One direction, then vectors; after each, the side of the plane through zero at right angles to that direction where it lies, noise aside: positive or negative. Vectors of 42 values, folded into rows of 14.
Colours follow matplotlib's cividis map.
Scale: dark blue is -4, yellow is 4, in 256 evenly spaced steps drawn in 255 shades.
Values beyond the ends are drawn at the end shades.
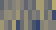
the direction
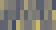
negative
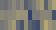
positive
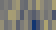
positive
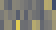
negative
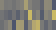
negative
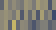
positive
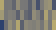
negative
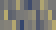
positive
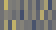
positive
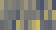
negative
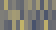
positive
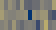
positive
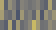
negative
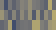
negative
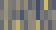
negative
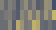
negative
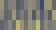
negative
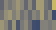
positive
